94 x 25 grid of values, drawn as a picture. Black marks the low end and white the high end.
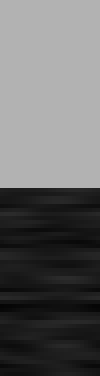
It is made of 2 by 1 panels. Panel 1,1: high, flat. Panel 2,1: very low, streaked across, faint in contrast.
